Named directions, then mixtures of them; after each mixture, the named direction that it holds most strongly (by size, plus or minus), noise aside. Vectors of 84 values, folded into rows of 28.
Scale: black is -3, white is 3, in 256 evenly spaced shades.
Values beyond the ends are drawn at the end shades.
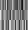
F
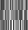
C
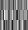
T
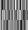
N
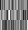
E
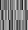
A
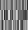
T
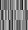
A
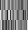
E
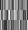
E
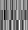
T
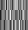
F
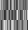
E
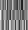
F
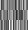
A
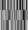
N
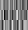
T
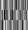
T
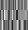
T
